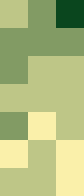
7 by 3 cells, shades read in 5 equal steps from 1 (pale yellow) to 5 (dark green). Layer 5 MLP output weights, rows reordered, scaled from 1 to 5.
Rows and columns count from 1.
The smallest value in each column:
1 1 1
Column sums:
16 15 16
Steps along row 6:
up down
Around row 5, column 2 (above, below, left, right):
2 2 3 2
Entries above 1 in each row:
3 3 3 3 2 1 2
